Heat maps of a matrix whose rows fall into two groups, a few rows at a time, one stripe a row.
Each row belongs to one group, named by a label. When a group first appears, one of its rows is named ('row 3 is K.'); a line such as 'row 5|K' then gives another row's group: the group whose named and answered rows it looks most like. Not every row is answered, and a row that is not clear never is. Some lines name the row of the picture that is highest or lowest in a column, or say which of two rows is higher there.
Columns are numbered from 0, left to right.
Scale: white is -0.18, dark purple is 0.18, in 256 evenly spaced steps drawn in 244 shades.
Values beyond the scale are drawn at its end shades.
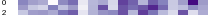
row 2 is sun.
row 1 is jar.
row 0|jar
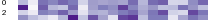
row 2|jar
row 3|jar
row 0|jar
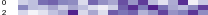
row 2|jar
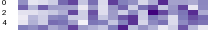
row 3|jar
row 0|jar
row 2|jar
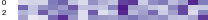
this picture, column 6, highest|1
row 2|sun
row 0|jar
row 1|sun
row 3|jar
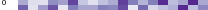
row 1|sun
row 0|jar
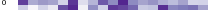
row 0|sun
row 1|jar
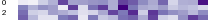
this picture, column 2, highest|1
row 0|jar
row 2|jar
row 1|sun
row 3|jar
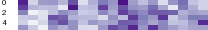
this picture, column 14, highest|3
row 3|jar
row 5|jar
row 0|sun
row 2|jar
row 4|jar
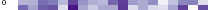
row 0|sun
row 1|sun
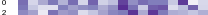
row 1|jar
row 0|sun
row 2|jar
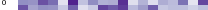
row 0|sun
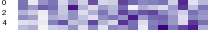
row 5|jar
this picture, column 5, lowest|4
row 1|sun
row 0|sun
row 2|jar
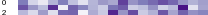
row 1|sun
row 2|jar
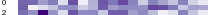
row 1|jar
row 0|sun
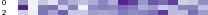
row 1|sun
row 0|jar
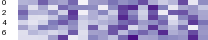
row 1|jar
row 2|sun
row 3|jar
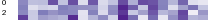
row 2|sun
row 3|sun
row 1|jar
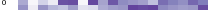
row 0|jar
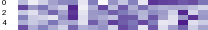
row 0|jar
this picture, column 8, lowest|0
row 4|sun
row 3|jar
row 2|sun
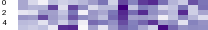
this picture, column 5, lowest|0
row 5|jar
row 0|jar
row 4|jar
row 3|sun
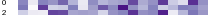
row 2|jar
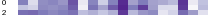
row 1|sun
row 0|sun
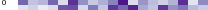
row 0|sun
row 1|jar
